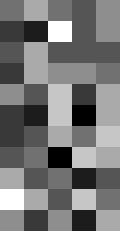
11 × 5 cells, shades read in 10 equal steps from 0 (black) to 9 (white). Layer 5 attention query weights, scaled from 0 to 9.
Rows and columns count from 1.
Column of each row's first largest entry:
2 3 2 2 3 3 5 4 1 1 5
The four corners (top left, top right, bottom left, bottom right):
4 5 5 6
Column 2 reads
6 1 6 6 3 1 3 4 3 6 2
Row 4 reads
2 6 5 5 4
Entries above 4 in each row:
2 2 1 3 3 2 2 2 1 3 3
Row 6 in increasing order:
0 1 2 6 7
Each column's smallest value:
2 1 0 0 3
